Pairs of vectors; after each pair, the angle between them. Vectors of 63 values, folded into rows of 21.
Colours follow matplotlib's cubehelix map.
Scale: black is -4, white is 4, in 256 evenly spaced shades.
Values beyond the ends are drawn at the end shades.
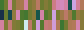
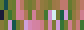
partly aligned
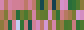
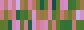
nearly parallel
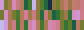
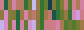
nearly parallel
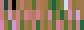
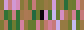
partly opposed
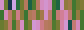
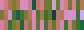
orthogonal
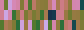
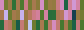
partly aligned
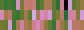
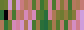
orthogonal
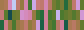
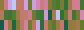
nearly parallel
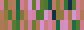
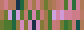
orthogonal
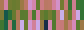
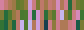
nearly parallel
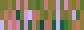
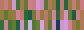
nearly opposite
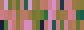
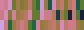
orthogonal
